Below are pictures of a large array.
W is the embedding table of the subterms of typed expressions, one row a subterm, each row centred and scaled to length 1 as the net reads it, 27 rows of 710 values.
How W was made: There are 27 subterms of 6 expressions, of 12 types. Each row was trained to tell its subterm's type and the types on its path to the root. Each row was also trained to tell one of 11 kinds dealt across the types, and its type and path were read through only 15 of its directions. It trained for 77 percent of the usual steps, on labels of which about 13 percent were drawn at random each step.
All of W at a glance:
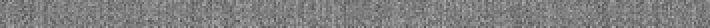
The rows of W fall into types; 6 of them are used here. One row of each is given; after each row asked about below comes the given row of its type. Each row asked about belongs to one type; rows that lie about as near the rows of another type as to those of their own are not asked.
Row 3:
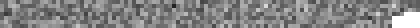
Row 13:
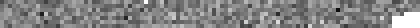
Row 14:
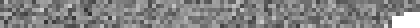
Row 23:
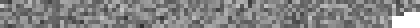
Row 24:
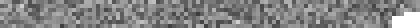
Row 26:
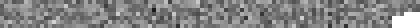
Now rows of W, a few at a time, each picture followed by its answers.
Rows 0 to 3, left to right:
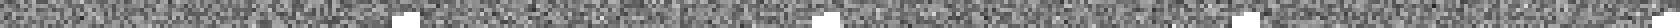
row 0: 13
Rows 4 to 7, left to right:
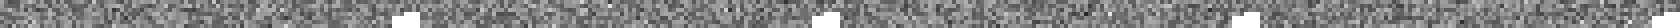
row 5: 3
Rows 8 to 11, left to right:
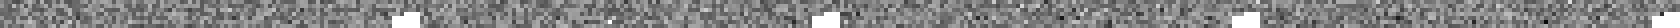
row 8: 26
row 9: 13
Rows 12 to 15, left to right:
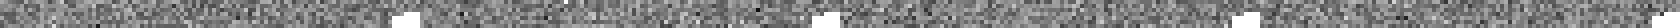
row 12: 24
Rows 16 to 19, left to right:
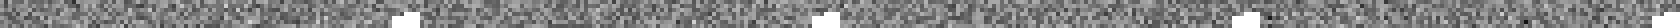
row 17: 26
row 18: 3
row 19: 26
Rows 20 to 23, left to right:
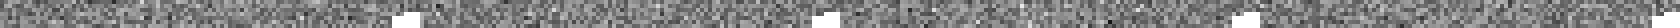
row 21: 23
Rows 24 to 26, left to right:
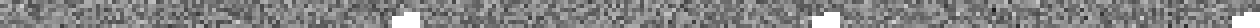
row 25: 23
